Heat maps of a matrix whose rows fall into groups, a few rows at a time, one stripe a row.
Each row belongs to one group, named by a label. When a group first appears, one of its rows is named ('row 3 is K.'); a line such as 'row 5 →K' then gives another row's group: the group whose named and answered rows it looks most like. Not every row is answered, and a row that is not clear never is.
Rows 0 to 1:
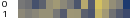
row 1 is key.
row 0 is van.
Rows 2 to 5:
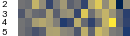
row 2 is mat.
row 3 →van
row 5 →van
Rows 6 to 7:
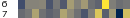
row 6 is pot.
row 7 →mat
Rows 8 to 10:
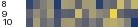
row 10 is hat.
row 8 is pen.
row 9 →pot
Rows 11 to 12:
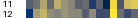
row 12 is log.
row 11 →log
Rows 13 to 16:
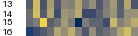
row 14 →hat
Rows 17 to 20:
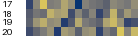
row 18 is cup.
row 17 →log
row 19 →key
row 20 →pen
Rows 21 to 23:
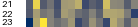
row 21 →hat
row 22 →hat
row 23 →log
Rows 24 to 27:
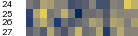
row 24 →cup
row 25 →log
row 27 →pot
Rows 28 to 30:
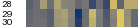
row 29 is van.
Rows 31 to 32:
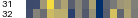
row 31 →cup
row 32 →cup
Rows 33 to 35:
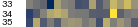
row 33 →van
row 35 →hat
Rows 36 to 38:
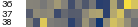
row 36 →cup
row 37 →pot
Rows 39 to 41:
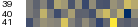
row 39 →cup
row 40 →mat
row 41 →log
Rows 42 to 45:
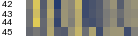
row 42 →hat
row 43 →hat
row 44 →hat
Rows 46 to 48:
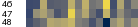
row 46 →mat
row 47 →mat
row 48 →log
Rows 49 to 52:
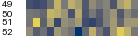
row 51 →hat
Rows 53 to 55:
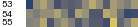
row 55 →log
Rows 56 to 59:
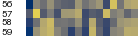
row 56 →pot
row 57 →hat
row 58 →cup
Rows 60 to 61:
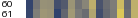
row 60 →pen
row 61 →pen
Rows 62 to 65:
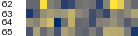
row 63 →log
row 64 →mat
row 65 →hat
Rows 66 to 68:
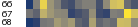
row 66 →key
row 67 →cup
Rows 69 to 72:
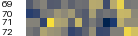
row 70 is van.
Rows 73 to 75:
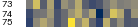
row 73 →hat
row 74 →pen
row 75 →mat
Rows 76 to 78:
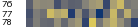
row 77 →cup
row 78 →van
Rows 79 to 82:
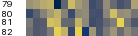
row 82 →cup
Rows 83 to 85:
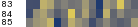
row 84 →mat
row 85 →mat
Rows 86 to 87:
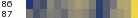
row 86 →pen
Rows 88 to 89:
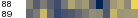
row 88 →pen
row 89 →pot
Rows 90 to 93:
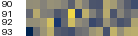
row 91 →mat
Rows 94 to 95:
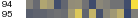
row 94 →mat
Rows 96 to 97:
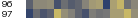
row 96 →pot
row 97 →van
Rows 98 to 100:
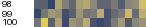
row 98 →pen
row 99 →pen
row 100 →hat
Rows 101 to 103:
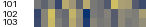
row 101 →key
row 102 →log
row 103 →log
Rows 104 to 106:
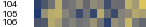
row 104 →pen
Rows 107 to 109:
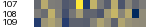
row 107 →mat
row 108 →mat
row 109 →pot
